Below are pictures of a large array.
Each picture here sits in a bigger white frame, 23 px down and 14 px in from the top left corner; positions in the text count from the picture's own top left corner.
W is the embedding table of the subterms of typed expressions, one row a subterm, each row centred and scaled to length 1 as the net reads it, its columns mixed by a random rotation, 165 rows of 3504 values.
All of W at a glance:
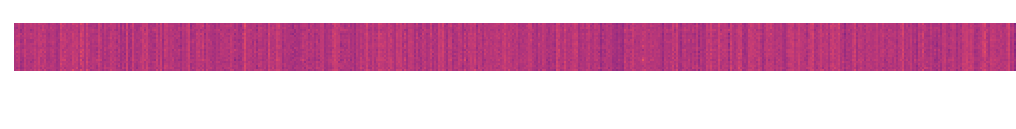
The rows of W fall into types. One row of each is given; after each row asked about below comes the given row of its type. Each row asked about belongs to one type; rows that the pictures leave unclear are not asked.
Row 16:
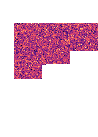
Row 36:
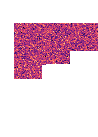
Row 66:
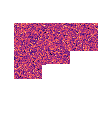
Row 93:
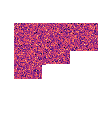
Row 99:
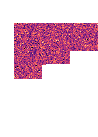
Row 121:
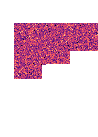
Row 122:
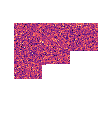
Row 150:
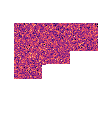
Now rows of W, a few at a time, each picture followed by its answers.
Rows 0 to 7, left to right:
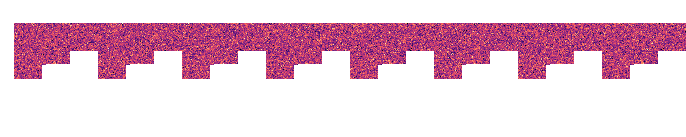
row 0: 93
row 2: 36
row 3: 16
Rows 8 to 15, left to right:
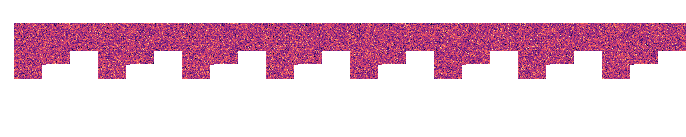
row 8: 121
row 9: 36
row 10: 36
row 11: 36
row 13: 16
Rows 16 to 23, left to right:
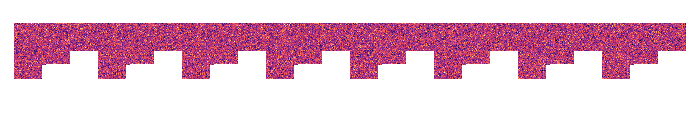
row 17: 121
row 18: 121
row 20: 36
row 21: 121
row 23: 150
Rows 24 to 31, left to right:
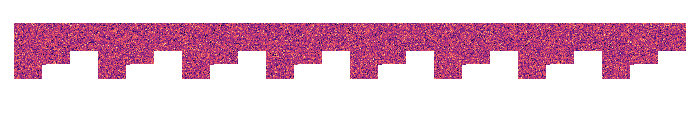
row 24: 93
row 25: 150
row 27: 121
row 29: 150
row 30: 121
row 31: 122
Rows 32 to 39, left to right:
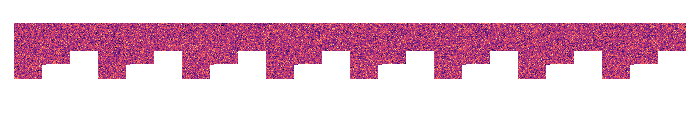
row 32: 99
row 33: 99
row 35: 16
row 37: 36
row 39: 99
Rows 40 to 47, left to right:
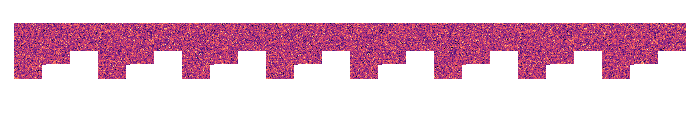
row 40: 99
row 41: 16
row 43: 121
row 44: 66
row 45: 99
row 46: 16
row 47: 93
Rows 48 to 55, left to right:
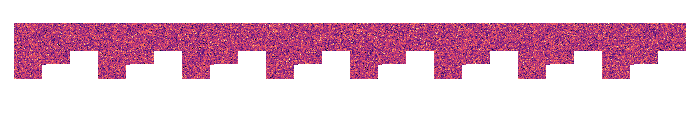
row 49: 122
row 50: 99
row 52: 16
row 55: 36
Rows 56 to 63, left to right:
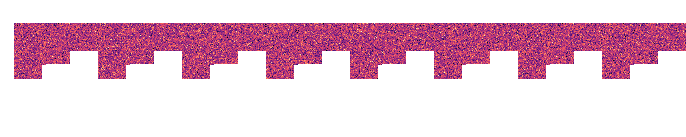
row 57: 36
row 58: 150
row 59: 66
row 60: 16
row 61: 121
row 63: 66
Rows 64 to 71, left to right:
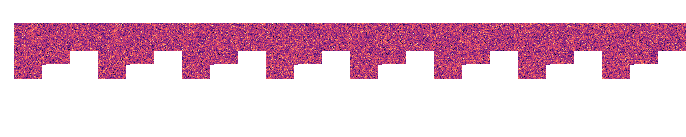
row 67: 36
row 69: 122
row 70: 66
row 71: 66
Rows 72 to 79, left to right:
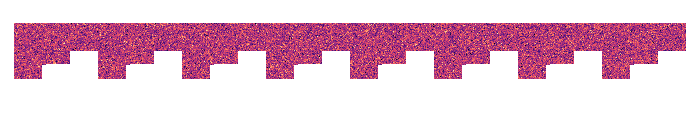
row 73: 122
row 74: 16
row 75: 36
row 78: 99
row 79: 122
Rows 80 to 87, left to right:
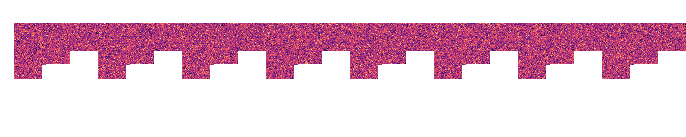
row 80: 99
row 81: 36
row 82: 36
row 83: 93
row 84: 36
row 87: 150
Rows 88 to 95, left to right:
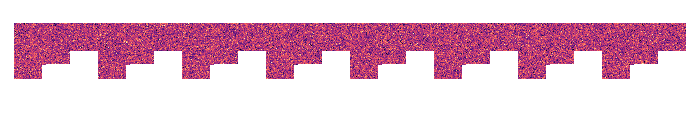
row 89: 122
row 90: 36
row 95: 121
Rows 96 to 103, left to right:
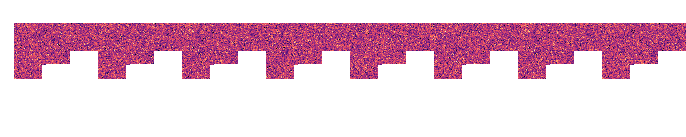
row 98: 66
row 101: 16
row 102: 66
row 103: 66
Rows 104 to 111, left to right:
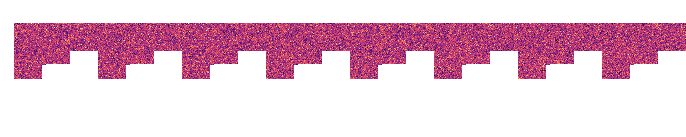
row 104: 16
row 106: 36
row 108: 150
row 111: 121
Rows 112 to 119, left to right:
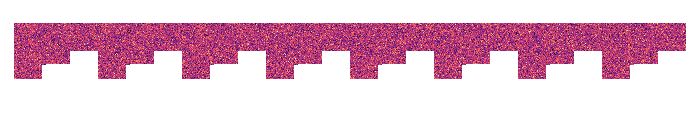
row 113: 66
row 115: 16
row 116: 99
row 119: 99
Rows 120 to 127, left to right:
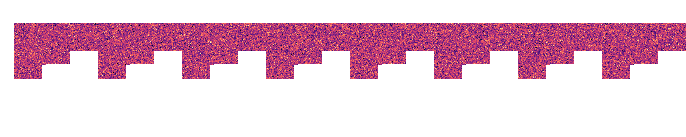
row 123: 150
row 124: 121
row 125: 16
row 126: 99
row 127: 16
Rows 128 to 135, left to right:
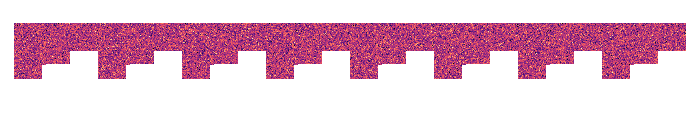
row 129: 36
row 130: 16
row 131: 99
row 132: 150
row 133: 150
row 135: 121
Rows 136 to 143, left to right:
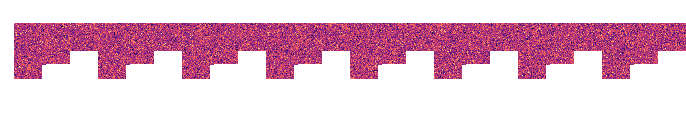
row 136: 122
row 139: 150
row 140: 99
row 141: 66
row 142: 121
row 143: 121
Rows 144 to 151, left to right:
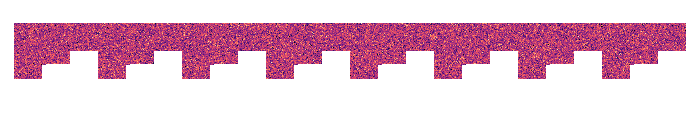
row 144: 121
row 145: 36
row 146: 122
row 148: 93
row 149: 16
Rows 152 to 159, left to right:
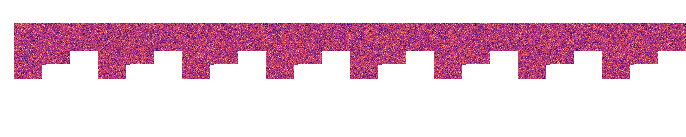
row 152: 66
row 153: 121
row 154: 150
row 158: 93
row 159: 150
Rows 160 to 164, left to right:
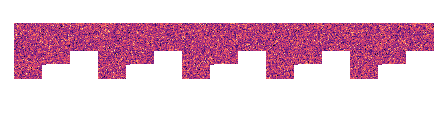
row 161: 66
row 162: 16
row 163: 121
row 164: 150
